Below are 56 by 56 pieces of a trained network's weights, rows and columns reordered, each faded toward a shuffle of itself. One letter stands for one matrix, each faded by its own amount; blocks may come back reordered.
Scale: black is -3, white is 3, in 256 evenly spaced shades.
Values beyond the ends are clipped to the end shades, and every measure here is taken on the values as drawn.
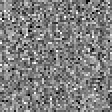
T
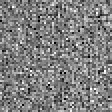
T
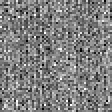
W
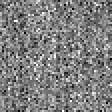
T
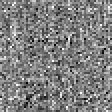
T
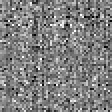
W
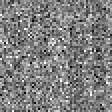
T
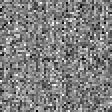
T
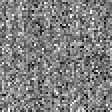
T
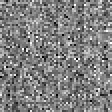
T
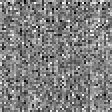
W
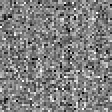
T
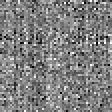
W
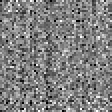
W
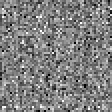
T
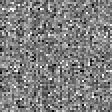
T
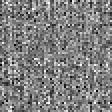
W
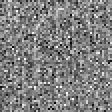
T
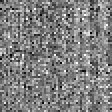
W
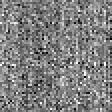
W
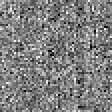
T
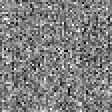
T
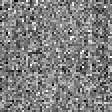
T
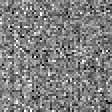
T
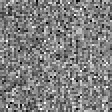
T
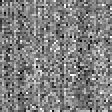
W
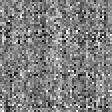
W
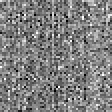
W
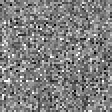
T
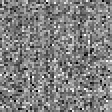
T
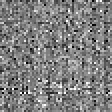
W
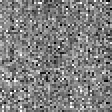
T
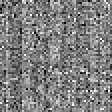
W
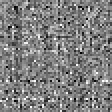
W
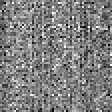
W
